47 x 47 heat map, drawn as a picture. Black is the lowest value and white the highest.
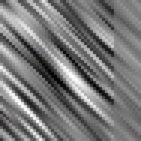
Average level on the scale: 50%. Odd rows or columns: none. Slope: none. Grain: diagonal, down to the right. Mirror symmetry: none. Histogram: bell-shaped. Seam: vertical, 80% of the way across, the right part calmer.
